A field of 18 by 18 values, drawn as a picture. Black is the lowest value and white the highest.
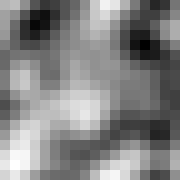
Lone odd cells: none. Average level on the scale: 50%. Ninth with the highest average: bottom left. Ninth with the lowest average: top right.
